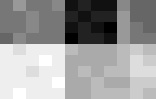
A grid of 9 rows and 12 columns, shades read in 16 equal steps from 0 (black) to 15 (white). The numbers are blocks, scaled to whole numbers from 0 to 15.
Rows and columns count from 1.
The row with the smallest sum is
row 3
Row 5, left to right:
14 13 14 14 14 11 10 10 10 11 12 11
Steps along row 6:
same same up down down same same same up up down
